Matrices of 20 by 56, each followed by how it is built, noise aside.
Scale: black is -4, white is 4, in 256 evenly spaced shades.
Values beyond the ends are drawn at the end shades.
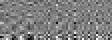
low rank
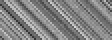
Toeplitz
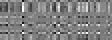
low rank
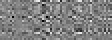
low rank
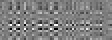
low rank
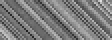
Toeplitz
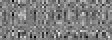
low rank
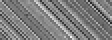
Toeplitz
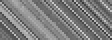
Toeplitz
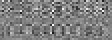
low rank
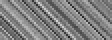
Toeplitz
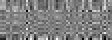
low rank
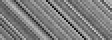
Toeplitz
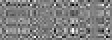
low rank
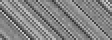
Toeplitz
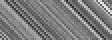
Toeplitz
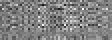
low rank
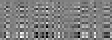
low rank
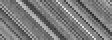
Toeplitz
